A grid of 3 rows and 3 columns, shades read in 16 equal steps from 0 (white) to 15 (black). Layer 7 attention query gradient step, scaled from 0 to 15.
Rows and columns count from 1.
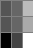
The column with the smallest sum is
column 3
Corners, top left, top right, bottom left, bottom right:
10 4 15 0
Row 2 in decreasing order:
10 9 5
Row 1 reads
10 9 4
